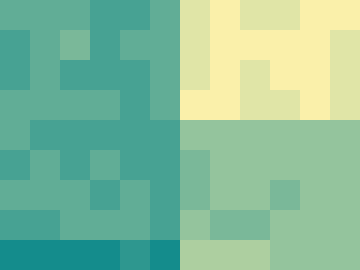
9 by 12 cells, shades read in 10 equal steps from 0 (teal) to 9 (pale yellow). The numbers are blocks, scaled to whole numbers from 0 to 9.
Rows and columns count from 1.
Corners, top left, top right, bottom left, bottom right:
3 9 0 5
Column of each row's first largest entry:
8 8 8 7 7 8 8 7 7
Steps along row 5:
down same same same same up same same same same same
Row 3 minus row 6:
0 0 0 -1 0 1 4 4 3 4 4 3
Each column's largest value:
3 3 4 3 3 3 9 9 9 9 9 9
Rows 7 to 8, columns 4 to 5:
2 3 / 3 3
